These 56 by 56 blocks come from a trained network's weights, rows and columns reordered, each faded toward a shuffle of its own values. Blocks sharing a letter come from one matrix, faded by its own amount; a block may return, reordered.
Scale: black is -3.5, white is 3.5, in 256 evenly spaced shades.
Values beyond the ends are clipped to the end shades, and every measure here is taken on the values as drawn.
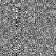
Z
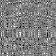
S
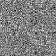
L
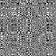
S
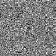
L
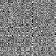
Z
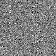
L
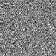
L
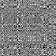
S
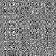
S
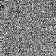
L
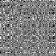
S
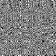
Z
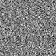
L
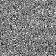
L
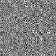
Z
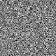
L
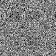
L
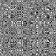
S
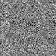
L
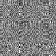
Z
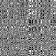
S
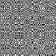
S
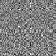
Z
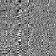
S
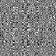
S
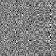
Z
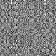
Z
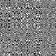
S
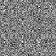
Z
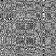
Z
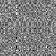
Z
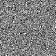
L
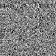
L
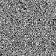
L
